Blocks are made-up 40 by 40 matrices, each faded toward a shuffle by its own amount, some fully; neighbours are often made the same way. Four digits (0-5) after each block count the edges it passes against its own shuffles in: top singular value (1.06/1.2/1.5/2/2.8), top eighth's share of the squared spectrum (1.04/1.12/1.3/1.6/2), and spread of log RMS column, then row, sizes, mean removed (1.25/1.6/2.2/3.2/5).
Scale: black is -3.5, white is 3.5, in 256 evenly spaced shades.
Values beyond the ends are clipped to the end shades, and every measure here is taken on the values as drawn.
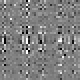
4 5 3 3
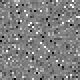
0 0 0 0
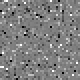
0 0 0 0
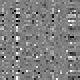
4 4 2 2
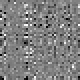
4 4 3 2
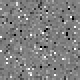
1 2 1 0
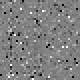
2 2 0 0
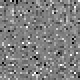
3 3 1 1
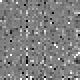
4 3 2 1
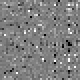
3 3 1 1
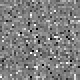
0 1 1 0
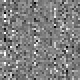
2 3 3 0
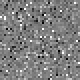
0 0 0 0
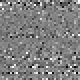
2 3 0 3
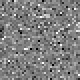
0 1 0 1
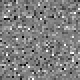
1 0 0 1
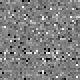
1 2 0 1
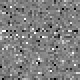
2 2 0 1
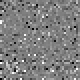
3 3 1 1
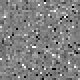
0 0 0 0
